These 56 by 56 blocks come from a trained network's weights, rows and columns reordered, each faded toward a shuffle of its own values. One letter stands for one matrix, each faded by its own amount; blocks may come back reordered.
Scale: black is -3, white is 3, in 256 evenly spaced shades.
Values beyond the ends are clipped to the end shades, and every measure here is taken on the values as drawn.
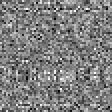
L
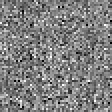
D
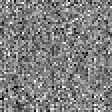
D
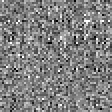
D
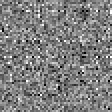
L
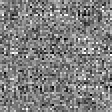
L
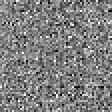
D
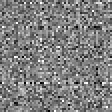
L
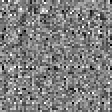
D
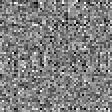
L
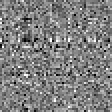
L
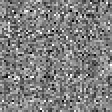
D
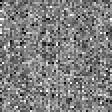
D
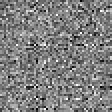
L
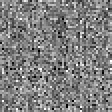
D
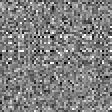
L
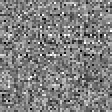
L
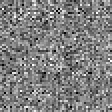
D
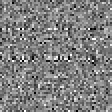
L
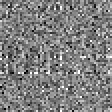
D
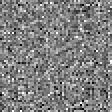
D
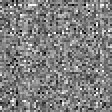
D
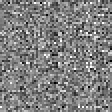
D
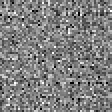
D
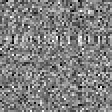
L
